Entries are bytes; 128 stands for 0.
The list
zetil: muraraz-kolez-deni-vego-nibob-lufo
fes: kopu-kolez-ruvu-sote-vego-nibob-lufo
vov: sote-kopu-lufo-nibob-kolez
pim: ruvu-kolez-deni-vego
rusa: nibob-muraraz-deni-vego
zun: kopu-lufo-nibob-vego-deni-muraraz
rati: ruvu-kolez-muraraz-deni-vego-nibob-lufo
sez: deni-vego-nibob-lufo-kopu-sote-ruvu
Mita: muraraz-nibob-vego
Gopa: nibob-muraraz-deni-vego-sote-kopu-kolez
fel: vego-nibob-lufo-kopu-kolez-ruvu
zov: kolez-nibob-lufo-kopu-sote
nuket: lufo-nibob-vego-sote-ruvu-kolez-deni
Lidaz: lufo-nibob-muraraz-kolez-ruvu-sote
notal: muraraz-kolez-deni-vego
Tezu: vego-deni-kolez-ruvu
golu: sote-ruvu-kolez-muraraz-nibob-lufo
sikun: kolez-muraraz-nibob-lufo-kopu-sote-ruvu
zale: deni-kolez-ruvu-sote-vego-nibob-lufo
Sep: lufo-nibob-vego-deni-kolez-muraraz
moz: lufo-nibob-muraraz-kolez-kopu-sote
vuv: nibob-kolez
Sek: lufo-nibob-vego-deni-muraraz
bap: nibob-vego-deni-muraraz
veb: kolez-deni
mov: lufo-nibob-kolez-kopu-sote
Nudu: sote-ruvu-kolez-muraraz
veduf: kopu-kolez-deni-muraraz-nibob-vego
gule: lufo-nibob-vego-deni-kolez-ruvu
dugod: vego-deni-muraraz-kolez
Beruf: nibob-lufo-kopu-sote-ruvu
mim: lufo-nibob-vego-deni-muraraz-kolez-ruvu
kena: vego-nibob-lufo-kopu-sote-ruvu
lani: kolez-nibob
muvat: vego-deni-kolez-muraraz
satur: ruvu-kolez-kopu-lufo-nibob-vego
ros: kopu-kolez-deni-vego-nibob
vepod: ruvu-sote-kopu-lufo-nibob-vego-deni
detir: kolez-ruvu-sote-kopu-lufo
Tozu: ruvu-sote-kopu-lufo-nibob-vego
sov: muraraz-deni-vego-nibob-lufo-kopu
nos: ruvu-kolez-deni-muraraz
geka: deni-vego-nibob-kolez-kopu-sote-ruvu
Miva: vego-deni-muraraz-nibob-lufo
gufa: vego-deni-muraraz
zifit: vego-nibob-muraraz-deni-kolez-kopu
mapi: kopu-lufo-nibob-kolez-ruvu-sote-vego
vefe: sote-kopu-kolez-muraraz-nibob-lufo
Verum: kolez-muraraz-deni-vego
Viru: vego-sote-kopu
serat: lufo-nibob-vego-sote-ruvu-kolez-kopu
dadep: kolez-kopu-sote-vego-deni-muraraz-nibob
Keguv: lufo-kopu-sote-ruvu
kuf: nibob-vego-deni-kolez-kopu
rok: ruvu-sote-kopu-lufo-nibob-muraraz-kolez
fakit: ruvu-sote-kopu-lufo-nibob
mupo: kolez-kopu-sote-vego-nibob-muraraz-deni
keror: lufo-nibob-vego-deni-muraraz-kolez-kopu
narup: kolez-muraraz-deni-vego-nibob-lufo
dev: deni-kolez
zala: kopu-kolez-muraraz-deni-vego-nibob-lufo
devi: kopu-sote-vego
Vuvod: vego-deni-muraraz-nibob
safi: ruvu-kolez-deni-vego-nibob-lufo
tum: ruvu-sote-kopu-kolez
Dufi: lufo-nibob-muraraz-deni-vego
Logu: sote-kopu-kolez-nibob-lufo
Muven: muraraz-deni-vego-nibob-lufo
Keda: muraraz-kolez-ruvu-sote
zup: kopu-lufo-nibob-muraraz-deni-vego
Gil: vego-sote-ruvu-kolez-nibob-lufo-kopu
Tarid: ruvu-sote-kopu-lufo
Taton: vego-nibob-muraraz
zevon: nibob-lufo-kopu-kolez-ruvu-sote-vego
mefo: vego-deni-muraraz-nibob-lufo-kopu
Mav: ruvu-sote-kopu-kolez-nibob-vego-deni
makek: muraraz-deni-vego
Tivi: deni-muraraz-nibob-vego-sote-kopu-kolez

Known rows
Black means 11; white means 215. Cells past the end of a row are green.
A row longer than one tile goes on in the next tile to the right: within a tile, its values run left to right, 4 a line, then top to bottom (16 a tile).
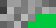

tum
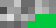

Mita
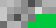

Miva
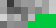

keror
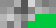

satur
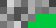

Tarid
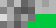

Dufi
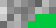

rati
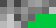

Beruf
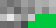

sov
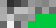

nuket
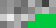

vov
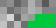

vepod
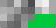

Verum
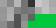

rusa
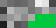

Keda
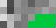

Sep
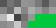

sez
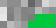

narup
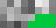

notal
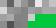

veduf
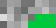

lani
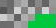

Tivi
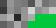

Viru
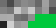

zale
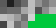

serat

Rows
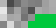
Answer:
mim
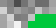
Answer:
fel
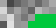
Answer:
gule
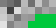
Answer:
mupo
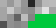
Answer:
dugod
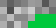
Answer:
Mav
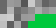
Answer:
Tozu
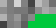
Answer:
nos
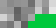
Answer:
mefo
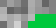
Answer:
Logu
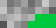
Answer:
zetil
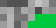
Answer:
zevon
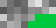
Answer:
moz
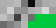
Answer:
Vuvod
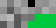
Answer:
bap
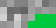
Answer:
vefe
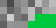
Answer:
kuf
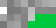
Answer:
zala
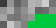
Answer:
detir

